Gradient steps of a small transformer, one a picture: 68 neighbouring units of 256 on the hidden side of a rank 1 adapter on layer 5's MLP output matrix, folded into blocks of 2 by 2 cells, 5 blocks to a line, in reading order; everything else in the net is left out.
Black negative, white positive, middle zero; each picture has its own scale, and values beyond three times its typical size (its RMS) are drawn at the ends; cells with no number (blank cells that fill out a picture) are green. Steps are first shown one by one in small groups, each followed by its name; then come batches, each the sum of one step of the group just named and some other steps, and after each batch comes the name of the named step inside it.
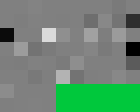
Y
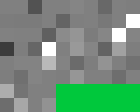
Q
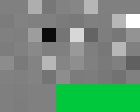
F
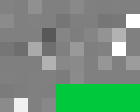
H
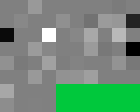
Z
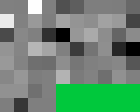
Y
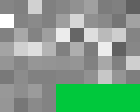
Q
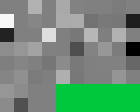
Y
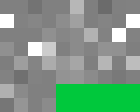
Q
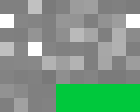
F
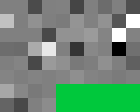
Q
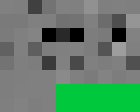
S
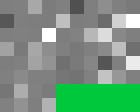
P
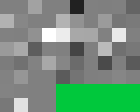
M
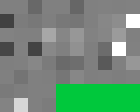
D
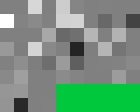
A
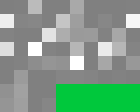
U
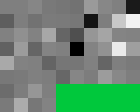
D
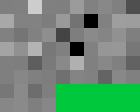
U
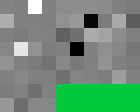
A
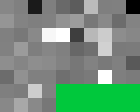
M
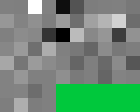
M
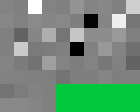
M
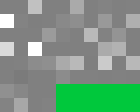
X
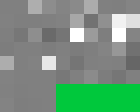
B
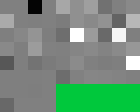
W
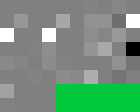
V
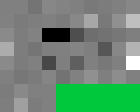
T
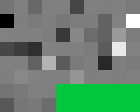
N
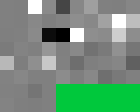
B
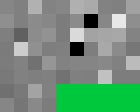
W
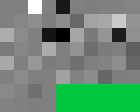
V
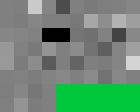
T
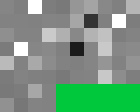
V
